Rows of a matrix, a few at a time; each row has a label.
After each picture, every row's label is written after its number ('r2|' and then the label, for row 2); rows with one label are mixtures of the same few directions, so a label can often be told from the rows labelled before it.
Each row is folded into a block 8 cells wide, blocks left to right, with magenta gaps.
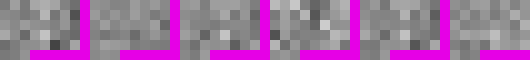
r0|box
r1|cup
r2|box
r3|box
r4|box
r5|cup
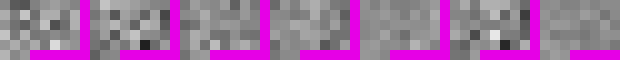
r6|box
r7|box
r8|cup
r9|box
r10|box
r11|box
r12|cup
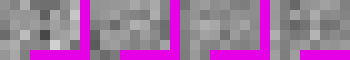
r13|box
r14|cup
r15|box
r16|box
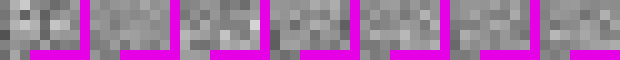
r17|box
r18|cup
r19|cup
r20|cup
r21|cup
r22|cup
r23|cup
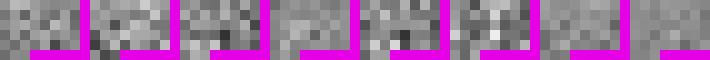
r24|box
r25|cup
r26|cup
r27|box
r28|cup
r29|box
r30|cup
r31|box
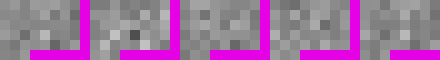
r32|box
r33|box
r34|box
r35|box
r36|box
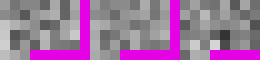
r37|cup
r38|cup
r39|cup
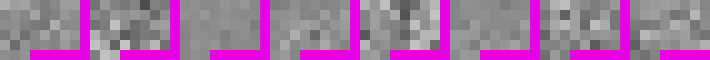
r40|box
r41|cup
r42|cup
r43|box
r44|box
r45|cup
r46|box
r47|cup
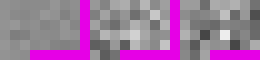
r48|cup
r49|cup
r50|box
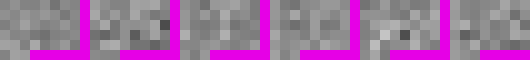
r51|cup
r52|cup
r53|box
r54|box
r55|box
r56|cup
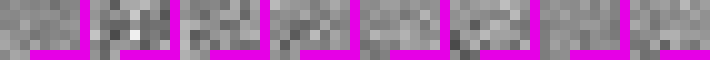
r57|cup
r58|box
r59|cup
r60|box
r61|cup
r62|cup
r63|cup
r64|cup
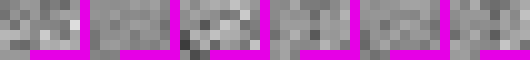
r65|cup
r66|cup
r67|cup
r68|box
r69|cup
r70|box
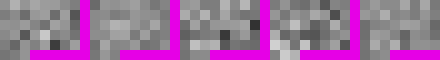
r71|box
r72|box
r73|cup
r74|cup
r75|cup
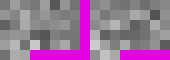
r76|cup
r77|cup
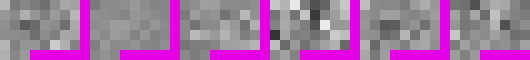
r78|box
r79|box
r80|cup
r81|box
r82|box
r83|box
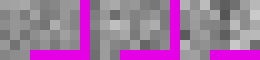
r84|box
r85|box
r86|box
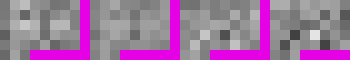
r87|box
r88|box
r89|box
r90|box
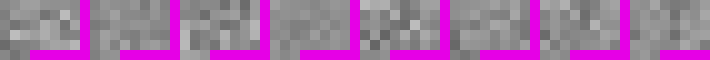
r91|cup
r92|cup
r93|cup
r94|box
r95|box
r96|cup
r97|box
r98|box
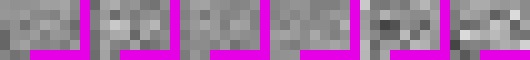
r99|cup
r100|box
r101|box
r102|cup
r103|box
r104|cup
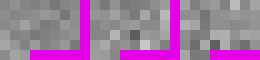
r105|cup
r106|box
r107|cup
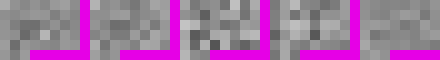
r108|box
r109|box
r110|cup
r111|box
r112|cup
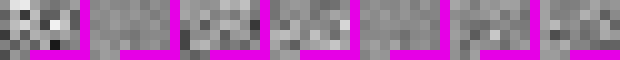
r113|box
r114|cup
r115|cup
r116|cup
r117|cup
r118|box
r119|cup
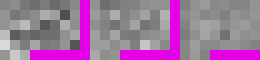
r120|cup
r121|box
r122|box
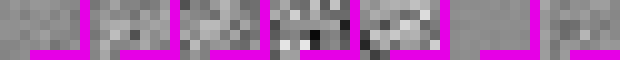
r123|box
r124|box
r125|box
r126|cup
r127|cup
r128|cup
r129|box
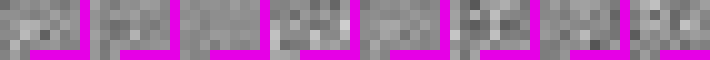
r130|box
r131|box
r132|cup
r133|cup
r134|box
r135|box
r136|box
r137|box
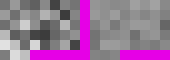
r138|cup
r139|cup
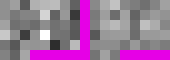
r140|box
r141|box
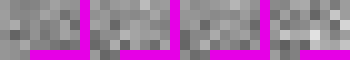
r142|cup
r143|cup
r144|cup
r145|cup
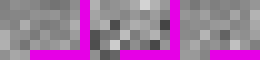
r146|cup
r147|cup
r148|box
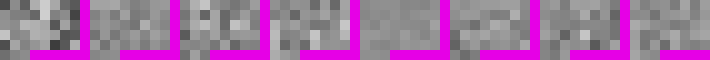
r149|box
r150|box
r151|box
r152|cup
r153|cup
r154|cup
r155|box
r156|cup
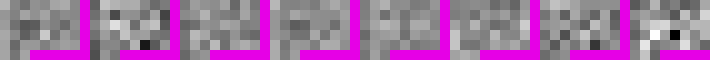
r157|box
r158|box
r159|cup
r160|box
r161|box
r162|cup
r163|box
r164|box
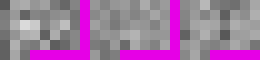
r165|box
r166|cup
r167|box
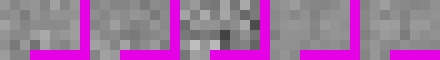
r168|cup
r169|cup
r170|cup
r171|box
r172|box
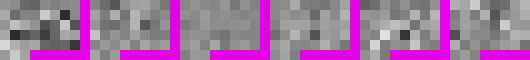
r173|cup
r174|box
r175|cup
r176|box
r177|box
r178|box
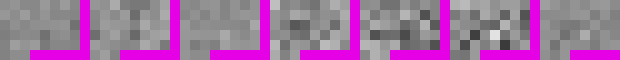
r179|cup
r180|box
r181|cup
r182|box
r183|cup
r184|box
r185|box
